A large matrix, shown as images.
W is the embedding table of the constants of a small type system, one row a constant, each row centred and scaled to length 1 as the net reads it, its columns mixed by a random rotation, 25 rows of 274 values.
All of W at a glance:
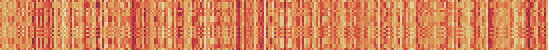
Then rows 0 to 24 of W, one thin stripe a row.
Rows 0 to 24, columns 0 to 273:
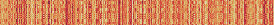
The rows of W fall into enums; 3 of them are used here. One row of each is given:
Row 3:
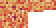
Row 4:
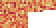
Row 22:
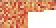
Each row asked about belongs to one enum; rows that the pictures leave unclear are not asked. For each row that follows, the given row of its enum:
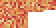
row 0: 22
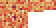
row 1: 3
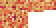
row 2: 3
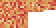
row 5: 22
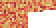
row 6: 4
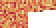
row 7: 4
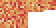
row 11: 22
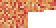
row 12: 22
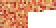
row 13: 4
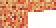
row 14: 3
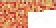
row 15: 4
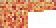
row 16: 3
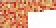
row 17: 4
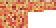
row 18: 3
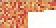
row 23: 22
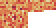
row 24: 3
